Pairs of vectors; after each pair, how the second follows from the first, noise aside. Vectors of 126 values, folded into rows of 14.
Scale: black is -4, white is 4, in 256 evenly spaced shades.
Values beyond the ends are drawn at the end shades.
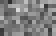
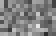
reversed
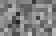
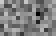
reversed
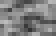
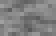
shrunk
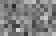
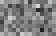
reversed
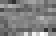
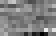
negated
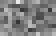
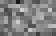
negated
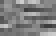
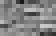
negated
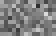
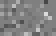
partly zeroed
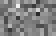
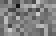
negated
